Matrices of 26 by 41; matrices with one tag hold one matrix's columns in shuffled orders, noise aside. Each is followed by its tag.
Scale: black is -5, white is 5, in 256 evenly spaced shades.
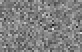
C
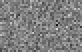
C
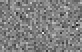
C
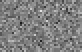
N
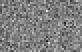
N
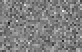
N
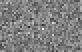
C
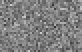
C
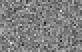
N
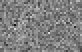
C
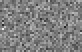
C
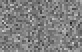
N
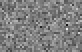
C
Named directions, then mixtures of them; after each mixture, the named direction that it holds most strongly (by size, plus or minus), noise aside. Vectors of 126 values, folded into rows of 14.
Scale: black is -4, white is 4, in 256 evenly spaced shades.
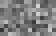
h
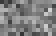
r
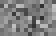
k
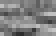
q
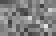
r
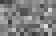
r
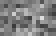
k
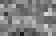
r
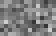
h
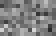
h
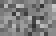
k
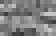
q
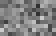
h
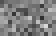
k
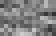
q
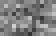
k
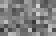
h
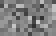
k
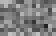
h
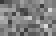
r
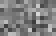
h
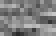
q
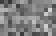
r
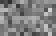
r
